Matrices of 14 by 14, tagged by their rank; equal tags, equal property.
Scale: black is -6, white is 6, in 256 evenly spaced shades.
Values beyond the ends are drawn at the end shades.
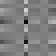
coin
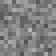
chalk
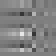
coin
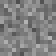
chalk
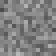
chalk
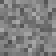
chalk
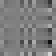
coin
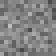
chalk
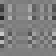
coin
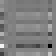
coin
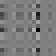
coin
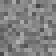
chalk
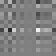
coin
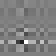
coin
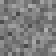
chalk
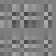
coin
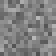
chalk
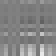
coin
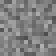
chalk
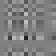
coin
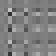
coin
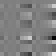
coin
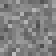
chalk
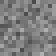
chalk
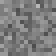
chalk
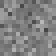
chalk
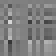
coin
